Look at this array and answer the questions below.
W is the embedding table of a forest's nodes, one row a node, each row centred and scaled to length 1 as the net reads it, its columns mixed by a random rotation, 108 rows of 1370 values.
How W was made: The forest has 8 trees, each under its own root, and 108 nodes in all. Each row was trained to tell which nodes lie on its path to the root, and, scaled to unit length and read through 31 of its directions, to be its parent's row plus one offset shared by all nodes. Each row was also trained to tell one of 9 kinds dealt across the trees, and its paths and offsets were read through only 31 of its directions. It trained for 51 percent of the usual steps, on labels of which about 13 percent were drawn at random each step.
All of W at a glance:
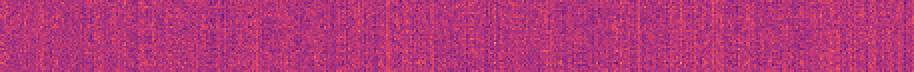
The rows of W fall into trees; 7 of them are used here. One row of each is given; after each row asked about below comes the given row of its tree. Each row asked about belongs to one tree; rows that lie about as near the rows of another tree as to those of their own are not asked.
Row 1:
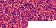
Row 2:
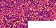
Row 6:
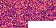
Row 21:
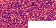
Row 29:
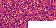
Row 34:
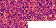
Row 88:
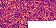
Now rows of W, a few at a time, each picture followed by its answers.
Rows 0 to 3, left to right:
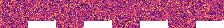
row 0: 2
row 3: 2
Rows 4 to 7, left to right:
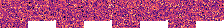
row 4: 88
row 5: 34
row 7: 1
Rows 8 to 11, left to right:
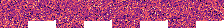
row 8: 34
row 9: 6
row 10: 88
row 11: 88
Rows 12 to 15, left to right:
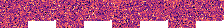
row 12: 1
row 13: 2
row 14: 21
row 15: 34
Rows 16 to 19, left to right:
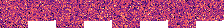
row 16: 88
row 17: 21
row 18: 2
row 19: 34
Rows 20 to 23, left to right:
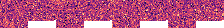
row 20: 34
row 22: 2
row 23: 2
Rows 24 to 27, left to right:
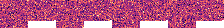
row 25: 21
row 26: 29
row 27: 21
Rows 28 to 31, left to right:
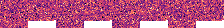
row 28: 34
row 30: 29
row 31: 34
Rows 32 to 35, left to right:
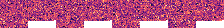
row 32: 2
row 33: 21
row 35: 29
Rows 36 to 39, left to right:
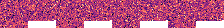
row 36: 34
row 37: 6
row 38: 88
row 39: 29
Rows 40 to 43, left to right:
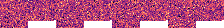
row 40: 88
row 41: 29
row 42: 29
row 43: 6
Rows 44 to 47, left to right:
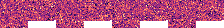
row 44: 6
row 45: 34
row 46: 1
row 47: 88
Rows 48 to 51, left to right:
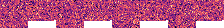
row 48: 2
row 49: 34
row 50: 88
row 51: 29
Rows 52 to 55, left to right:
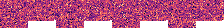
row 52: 1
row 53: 1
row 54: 1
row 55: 34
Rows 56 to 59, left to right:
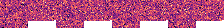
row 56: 29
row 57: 34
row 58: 1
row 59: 29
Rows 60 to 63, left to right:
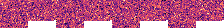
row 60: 21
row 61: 1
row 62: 88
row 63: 1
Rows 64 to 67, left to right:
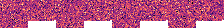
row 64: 1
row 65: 1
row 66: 1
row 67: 2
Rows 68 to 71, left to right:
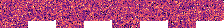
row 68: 6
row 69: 34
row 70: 88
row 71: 29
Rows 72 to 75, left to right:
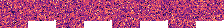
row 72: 1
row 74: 88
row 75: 34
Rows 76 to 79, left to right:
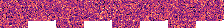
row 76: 34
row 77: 21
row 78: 88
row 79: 34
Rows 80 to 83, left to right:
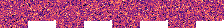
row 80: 2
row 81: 2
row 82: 88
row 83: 1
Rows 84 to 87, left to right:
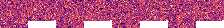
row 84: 2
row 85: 88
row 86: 1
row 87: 29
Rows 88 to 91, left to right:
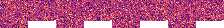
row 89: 2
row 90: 21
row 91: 2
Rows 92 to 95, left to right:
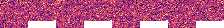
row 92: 29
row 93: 21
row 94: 2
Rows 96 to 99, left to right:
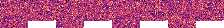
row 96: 88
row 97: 29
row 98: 88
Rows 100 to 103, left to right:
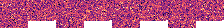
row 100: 1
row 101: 88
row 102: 88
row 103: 1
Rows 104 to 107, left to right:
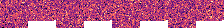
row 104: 29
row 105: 2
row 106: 29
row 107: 1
